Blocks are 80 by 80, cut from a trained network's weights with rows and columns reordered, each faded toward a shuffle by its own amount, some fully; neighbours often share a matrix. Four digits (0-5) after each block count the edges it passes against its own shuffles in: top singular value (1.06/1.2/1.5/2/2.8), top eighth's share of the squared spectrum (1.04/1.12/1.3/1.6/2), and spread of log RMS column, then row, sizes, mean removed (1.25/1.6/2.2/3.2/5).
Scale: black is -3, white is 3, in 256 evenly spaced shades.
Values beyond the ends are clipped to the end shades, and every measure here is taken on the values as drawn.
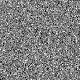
2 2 0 1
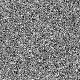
1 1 0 0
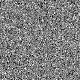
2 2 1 0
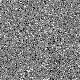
0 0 0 0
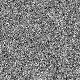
0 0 0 0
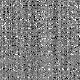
3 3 0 3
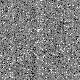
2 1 0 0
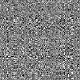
4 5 3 3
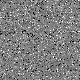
0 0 0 0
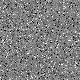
0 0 0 0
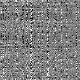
3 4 4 0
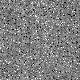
0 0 0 0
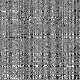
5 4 1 4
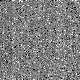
2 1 0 1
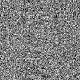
3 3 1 1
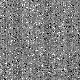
3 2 0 1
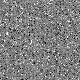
1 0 0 0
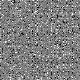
2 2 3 0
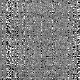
3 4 4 0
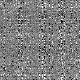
3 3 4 0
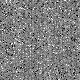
1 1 0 0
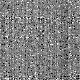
3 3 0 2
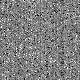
2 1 0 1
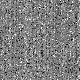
2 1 0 0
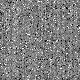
2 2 0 1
